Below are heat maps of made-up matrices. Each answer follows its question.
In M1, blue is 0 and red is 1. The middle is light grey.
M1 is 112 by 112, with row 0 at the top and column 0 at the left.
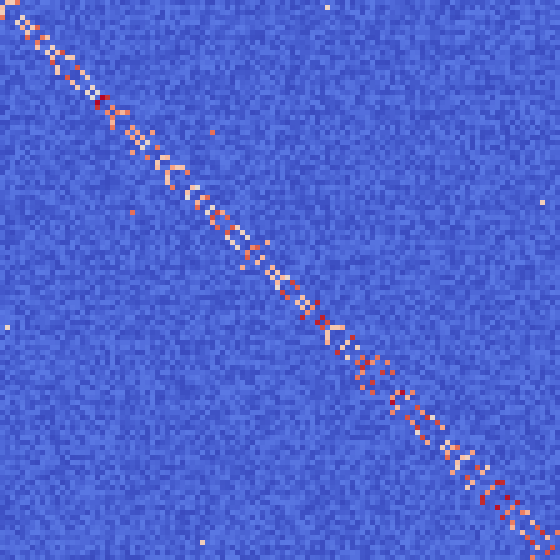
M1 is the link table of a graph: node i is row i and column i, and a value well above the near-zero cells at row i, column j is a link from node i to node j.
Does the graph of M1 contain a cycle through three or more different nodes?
yes
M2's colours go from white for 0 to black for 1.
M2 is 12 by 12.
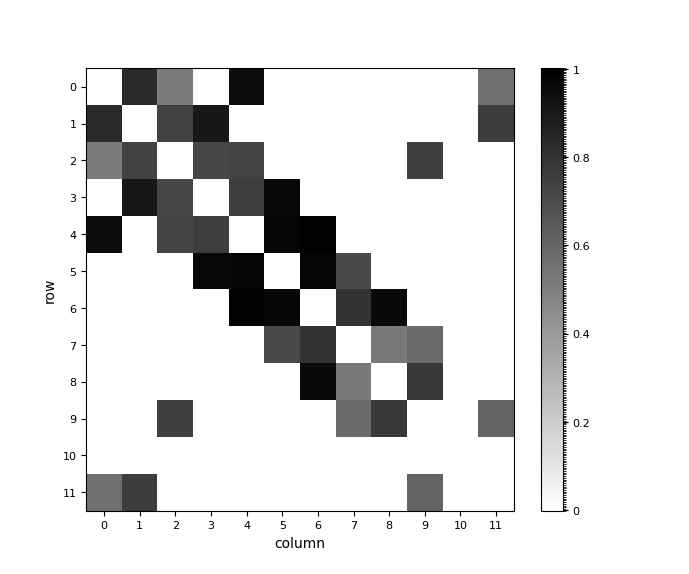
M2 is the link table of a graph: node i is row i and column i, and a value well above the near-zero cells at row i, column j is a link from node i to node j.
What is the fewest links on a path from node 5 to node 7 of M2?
1
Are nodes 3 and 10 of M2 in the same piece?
no
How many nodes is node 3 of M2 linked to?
4
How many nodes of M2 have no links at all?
1
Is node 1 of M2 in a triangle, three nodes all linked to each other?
yes
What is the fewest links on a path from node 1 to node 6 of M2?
3
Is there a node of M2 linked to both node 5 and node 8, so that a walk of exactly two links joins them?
yes
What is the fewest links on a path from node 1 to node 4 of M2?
2
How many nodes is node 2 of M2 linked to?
5
